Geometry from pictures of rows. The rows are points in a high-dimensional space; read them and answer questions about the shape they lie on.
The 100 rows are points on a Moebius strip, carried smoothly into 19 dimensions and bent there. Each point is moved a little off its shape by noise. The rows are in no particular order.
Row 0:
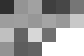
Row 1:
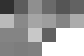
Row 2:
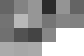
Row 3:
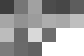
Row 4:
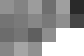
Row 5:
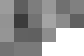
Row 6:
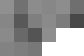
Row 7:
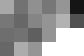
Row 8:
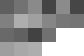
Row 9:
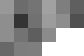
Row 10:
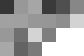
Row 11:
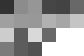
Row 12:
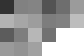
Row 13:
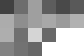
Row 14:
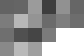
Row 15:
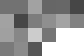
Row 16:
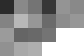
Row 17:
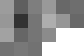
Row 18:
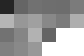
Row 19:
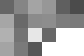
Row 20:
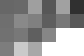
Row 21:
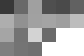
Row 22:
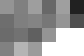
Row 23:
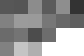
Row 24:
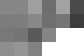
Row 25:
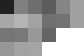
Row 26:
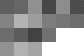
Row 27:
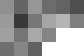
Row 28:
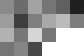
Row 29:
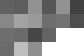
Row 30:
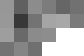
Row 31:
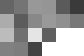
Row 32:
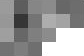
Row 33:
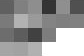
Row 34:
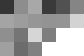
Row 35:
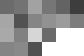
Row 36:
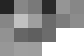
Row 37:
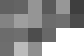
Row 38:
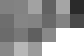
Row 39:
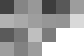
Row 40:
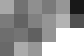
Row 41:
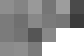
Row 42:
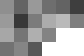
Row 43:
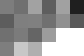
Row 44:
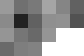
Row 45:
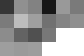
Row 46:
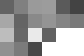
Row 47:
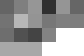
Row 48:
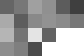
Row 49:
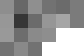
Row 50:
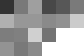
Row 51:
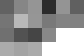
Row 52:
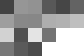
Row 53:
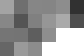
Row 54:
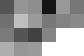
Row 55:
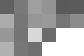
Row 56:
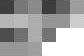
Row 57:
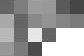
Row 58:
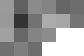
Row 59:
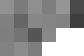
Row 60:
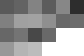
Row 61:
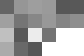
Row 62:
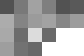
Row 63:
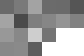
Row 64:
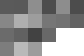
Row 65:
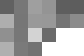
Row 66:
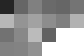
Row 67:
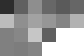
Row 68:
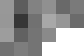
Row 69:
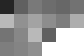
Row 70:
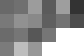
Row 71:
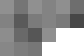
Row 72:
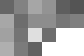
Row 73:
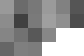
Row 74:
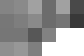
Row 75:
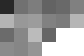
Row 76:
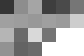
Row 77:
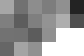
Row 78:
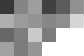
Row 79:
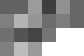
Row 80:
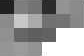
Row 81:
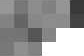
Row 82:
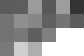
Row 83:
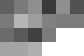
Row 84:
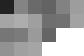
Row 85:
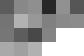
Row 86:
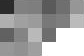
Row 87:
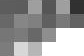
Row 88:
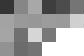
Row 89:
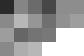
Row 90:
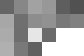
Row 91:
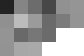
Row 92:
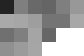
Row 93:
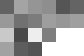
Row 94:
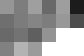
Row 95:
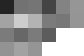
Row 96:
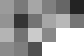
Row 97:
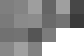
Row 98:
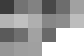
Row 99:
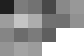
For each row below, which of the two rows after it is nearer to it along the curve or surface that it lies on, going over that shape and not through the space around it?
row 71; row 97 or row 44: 97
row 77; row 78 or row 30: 30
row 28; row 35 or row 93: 35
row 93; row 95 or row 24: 95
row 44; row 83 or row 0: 83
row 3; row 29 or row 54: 54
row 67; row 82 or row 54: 54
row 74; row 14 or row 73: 73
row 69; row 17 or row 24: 17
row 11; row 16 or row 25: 25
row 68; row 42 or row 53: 42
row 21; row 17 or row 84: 84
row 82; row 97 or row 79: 97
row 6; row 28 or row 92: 28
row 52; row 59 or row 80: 80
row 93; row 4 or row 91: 91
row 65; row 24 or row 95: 95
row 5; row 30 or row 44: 30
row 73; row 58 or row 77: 77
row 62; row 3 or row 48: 3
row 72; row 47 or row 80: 80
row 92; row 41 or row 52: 52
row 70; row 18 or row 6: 6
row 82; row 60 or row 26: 60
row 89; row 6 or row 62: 62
